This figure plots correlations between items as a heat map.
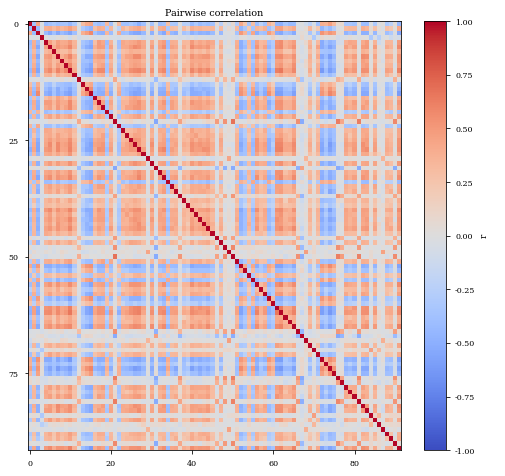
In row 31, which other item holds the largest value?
67
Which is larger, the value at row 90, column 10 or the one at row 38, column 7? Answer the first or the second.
the second
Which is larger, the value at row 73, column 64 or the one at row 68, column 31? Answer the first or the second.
the second
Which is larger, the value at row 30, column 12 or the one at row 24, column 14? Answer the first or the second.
the first
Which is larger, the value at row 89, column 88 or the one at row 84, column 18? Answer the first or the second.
the first
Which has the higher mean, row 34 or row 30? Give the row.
30
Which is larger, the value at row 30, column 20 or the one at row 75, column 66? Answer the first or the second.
the first
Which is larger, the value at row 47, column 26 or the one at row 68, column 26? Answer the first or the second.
the first
